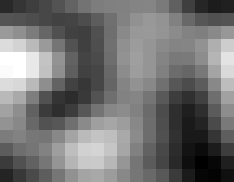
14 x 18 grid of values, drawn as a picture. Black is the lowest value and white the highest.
There are no lone odd cells. The top middle is the calmest part. The histogram is bell-shaped. The field is mottled with small blotches. The ninth with the lowest average is the bottom right.
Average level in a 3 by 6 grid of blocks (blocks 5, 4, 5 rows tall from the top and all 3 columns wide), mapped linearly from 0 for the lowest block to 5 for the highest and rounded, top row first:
422433 / 522313 / 235300
